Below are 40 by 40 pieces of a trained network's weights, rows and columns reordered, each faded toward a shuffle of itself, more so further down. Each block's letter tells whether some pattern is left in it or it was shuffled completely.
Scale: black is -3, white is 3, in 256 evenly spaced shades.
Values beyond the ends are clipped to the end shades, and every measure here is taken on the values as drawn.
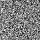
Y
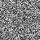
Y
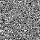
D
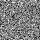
Y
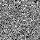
D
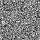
Y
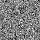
Y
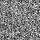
Y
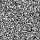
Y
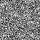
Y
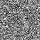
D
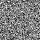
Y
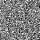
D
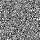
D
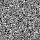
D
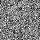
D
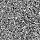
Y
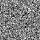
D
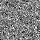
Y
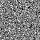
Y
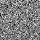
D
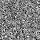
Y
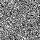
Y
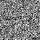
Y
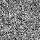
Y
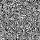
Y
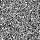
Y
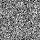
Y
